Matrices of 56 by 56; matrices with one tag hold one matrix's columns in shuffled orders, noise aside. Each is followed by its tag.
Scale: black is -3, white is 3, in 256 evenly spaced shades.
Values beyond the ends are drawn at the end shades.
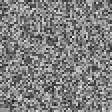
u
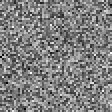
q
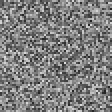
q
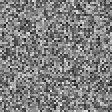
u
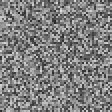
q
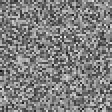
q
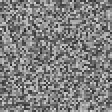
u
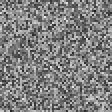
u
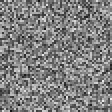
q
